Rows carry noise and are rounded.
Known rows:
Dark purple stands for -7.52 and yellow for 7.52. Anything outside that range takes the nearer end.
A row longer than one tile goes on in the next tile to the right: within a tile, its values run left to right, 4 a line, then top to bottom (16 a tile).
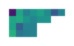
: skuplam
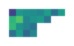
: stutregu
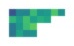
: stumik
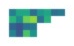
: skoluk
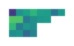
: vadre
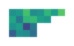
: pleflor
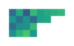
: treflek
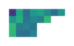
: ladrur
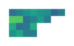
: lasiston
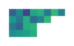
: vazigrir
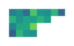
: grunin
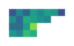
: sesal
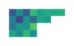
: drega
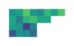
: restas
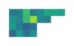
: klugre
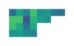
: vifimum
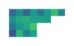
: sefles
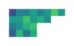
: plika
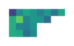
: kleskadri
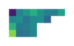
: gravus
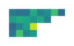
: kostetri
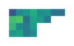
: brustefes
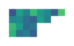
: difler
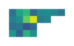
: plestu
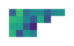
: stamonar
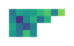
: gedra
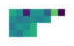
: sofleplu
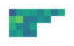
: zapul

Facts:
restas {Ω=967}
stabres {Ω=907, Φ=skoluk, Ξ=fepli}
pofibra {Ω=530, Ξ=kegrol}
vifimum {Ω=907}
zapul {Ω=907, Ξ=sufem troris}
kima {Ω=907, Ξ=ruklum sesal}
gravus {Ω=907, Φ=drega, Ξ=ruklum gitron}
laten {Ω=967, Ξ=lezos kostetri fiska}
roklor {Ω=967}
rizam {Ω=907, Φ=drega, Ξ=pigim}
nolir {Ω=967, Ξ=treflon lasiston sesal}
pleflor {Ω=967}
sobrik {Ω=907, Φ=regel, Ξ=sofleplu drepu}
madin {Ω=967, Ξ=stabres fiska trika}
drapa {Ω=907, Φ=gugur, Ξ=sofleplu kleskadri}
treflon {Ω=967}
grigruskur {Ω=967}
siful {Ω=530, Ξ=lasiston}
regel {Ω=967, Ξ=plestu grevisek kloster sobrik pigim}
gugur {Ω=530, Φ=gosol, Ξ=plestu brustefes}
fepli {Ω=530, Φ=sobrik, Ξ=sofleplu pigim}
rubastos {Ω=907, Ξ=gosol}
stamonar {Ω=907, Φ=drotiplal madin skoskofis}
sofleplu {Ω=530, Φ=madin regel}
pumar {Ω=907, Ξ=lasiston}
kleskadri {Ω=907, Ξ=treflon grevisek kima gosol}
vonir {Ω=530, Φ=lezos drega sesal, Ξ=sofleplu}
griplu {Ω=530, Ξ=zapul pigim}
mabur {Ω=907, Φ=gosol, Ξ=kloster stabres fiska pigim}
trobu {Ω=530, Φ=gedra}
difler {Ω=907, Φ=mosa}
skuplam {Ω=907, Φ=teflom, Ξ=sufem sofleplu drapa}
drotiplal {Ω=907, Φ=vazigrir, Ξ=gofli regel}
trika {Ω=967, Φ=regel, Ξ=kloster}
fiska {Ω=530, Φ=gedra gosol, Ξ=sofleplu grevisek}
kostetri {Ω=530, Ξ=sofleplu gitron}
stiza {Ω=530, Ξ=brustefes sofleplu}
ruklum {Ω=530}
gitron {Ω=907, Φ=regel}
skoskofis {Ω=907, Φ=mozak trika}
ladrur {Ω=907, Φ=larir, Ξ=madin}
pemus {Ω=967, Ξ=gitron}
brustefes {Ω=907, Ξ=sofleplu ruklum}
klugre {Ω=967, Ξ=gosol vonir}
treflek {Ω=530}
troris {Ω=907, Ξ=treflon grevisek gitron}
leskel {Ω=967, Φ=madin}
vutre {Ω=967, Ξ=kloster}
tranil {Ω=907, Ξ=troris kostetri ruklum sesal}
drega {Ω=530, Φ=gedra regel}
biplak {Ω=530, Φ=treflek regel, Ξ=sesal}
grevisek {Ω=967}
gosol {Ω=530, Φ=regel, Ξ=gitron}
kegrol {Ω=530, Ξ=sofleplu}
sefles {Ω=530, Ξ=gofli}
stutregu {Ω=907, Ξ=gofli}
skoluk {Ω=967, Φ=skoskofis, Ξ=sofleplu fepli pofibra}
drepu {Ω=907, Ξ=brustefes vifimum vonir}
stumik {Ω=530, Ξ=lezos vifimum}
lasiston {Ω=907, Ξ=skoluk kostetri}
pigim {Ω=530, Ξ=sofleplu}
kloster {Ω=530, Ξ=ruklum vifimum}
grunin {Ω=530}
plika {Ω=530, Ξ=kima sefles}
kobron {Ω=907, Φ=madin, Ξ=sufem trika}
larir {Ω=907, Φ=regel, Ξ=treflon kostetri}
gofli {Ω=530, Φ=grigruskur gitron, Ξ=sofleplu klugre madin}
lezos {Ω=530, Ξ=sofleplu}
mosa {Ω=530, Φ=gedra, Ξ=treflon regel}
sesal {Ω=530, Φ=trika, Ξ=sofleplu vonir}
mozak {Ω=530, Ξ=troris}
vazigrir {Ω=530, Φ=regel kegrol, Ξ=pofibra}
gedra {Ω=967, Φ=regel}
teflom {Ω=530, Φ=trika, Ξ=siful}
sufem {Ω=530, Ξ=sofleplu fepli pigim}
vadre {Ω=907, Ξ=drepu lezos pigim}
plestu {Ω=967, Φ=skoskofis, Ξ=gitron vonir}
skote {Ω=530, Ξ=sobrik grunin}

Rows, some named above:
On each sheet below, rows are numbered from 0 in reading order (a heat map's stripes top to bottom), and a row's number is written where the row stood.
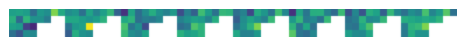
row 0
leskel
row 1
pigim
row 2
drotiplal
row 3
gugur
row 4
fiska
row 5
mabur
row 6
biplak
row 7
kloster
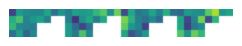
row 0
stutregu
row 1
gedra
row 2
kobron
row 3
regel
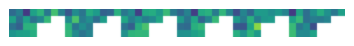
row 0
vazigrir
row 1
drapa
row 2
kegrol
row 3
vazigrir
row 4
teflom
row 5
drotiplal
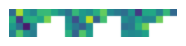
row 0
grigruskur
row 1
trika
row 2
fepli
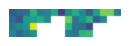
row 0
vonir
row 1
madin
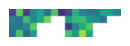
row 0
gofli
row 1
mozak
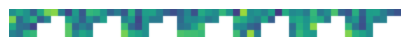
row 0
madin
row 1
sobrik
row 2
gitron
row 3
gosol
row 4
skoskofis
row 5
ruklum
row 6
gitron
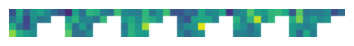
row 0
gitron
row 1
mabur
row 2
ruklum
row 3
vonir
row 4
vutre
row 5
stabres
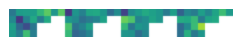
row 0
gedra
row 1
rizam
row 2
vadre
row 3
griplu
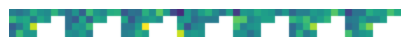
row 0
siful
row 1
trobu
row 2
lezos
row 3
larir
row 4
vadre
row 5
griplu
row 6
mosa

